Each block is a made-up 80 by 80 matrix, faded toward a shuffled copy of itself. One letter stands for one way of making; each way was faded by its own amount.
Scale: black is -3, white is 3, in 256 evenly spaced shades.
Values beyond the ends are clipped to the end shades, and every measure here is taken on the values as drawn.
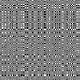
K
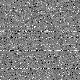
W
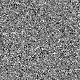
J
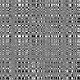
K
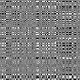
K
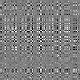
K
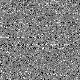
W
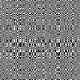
K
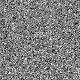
J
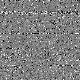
W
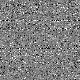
W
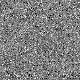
J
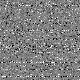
W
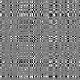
K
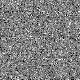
J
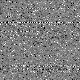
W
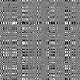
K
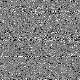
W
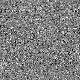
J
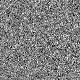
J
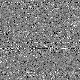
W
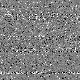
W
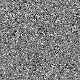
J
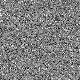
J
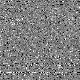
W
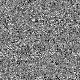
J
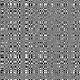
K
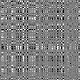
K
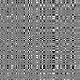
K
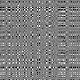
K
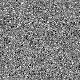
J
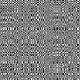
K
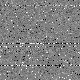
W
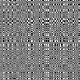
K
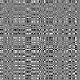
K
